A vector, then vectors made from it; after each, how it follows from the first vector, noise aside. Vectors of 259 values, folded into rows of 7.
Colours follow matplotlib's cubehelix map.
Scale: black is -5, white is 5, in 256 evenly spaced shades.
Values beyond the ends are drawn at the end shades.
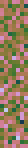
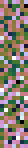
scaled up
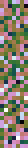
scaled up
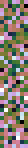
scaled up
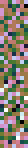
scaled up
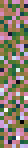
scaled up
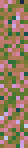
wrapped around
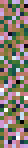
scaled up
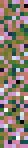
scaled up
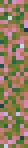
wrapped around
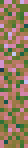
wrapped around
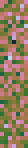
wrapped around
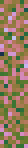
wrapped around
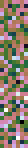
scaled up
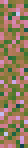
wrapped around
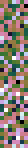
scaled up
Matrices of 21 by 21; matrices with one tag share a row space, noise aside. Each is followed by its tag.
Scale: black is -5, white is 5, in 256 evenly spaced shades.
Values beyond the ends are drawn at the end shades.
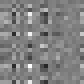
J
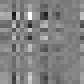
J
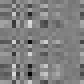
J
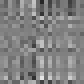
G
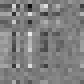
J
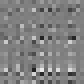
G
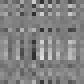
G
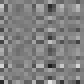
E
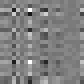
J
